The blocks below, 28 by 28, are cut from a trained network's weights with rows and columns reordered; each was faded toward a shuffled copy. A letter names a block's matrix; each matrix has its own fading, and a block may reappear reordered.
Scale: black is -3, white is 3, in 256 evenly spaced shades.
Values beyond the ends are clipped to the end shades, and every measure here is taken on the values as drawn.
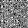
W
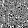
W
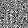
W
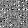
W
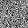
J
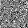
J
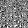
W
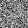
J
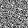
J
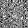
W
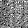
W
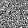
J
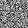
J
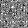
W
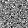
J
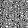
W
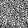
J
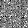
W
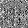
W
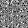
W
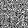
J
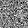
J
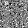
W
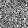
J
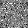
W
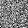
J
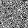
J
